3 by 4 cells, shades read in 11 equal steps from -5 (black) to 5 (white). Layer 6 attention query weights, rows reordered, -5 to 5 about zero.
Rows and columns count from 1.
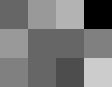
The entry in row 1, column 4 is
-5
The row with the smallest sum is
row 1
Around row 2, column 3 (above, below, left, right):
2 -2 -1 0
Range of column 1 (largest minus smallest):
2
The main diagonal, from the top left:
-1 -1 -2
